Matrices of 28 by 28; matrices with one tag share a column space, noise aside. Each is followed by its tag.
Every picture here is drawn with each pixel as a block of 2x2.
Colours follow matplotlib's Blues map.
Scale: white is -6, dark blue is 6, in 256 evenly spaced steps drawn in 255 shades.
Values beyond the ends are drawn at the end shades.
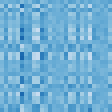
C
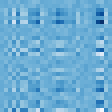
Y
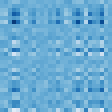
Y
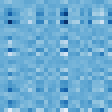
Y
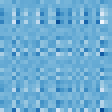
Y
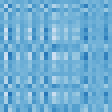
C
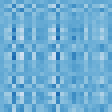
C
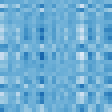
C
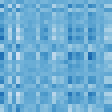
C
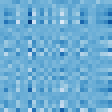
Y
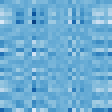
Y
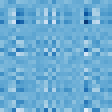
Y
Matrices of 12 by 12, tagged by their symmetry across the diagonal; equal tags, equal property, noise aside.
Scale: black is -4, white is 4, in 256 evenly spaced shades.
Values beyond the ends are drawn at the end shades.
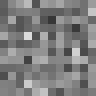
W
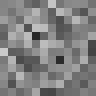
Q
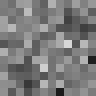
Q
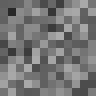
Q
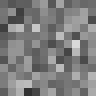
W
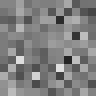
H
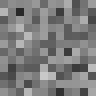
W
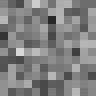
H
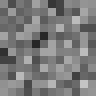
Q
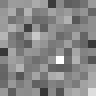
Q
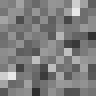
Q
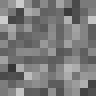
Q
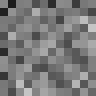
Q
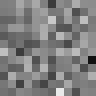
H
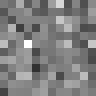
W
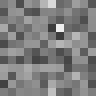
W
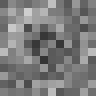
Q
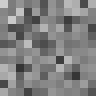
Q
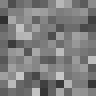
W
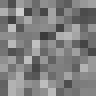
H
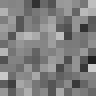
W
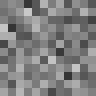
H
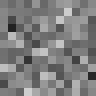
W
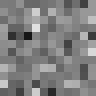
H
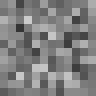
H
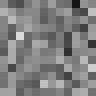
W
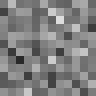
H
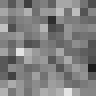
H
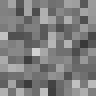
W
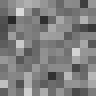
H
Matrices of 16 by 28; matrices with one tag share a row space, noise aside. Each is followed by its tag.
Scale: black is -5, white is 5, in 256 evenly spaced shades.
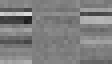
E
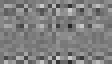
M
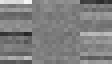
E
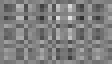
M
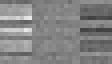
E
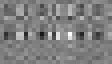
M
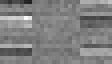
E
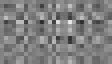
M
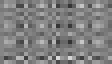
M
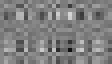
M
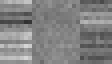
E
